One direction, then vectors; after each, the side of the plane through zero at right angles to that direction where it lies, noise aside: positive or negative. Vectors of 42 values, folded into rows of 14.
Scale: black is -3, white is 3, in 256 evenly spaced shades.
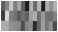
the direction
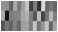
negative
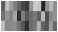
positive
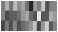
negative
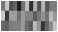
negative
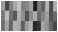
positive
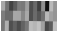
negative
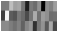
positive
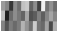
negative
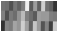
negative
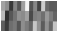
negative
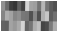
negative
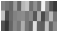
negative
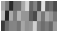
negative
